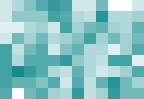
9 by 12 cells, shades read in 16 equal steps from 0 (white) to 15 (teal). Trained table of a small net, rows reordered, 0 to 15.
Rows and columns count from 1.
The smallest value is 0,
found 3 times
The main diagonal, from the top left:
3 7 5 9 3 13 10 4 6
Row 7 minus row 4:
9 6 7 2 0 -2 2 -7 -3 -5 0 2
